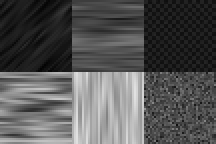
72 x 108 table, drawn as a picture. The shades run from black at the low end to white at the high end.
The table splits into 2 rows of 3 panels. Panel 1,1: very low, slanting up to the right, faint in contrast. Panel 1,2: low, streaked across. Panel 1,3: very low, checkered, faint in contrast. Panel 2,1: middling, streaked across, strong in contrast. Panel 2,2: high, streaked downward. Panel 2,3: low, fine-grained.
